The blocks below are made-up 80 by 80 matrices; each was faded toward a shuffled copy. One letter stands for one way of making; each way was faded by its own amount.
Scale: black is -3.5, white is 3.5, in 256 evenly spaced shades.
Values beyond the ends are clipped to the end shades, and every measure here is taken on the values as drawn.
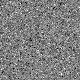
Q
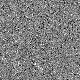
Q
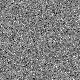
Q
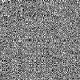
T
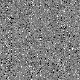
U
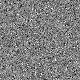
Q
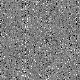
U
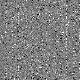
U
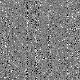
U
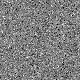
Q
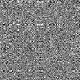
T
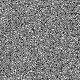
Q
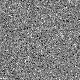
Q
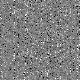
U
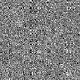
T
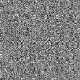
T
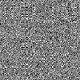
T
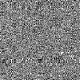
T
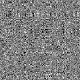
T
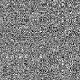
T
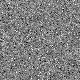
Q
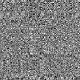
T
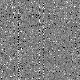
U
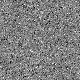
Q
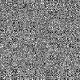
T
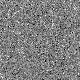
Q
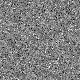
Q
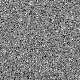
Q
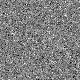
Q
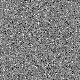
Q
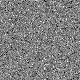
Q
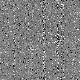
U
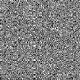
T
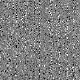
U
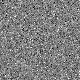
Q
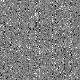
U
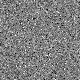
Q
